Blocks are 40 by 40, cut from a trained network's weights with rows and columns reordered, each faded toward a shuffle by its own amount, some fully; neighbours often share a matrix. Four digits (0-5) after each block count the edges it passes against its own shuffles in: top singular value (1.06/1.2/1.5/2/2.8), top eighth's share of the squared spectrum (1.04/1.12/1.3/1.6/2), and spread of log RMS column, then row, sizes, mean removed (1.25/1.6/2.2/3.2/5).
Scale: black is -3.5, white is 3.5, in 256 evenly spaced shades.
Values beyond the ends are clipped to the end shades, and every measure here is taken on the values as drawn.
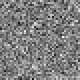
0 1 0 0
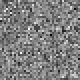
2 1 0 0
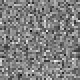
2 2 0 0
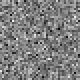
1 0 0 0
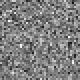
1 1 0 0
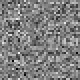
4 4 2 1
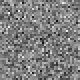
1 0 0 0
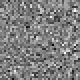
2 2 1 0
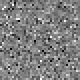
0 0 0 0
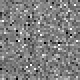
0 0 0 0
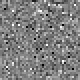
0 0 1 0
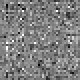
2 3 2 0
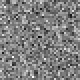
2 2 0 0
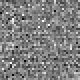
2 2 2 0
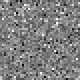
0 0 0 0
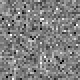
1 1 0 0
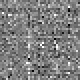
2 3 2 0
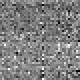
2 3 2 0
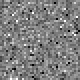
0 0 0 0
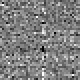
2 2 2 0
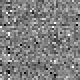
2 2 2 0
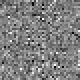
2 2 2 0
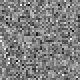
1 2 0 0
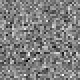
2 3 0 2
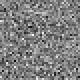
1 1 0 0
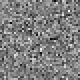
0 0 0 0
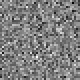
2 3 0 1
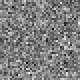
2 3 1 0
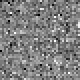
1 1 1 0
